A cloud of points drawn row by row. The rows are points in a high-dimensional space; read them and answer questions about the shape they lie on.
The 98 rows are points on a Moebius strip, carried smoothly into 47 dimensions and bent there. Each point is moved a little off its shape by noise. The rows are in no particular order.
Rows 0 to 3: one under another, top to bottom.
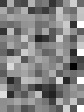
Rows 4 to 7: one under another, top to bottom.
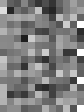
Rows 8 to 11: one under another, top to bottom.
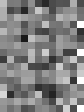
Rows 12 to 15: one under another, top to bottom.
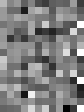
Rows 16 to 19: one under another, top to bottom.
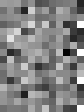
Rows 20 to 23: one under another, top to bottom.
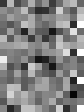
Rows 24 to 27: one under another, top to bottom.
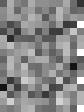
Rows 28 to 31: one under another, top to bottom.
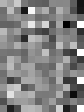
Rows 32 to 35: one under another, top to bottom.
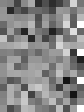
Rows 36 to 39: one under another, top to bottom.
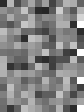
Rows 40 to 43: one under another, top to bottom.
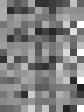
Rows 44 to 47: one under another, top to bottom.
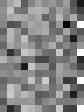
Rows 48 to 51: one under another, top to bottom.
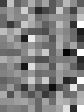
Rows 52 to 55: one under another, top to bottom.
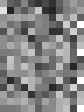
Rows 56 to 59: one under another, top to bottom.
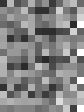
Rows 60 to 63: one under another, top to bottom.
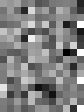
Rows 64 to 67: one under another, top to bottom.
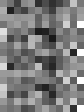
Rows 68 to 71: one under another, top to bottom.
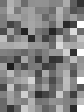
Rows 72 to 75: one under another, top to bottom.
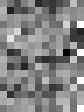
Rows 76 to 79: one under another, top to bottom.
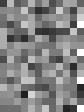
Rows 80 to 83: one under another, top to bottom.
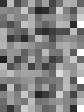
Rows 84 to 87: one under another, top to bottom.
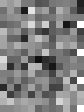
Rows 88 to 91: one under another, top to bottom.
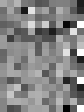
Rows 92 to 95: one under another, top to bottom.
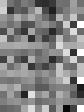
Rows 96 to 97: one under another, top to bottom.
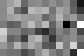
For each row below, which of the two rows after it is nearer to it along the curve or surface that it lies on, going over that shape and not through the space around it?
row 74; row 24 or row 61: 61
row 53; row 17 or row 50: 17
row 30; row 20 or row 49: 20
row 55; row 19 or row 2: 2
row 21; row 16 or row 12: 12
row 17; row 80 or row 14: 80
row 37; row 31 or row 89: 89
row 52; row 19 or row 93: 19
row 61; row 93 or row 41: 41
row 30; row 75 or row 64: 75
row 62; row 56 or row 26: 26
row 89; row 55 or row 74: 74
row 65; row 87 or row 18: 87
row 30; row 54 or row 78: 54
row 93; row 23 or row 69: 69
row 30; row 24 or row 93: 24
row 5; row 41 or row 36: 41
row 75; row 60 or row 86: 86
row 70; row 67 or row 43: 67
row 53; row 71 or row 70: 71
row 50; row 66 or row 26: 66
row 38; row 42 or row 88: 88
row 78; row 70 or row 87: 87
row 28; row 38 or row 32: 38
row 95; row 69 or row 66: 66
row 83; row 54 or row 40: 54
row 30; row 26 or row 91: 91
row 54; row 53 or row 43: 53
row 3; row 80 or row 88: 88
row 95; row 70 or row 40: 40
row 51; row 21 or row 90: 21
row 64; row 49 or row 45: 49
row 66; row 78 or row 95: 95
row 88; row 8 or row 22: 8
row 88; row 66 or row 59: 66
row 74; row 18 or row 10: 10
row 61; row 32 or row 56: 32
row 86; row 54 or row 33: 33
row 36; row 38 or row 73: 73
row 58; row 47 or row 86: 86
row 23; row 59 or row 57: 59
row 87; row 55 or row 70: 70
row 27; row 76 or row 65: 76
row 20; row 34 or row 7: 34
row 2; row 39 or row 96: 39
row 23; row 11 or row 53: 53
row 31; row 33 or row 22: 33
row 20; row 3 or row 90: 90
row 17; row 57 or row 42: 42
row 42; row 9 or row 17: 17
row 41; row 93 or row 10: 93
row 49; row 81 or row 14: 14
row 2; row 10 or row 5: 10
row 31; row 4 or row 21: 21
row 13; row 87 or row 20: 87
